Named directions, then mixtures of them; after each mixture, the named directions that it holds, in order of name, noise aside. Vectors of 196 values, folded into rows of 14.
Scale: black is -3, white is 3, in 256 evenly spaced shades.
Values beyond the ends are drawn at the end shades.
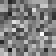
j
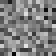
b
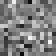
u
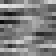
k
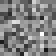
j, u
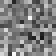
b, u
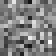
u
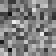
j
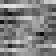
k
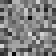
b, u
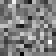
u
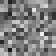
j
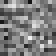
k, u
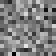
b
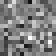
u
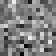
u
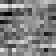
j, k
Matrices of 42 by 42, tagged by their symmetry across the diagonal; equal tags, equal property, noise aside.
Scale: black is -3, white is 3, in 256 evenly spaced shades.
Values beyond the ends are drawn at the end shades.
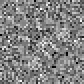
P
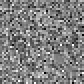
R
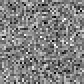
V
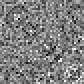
P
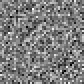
P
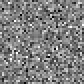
R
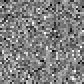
V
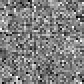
R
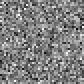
V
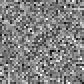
P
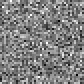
V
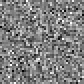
R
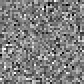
R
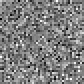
P
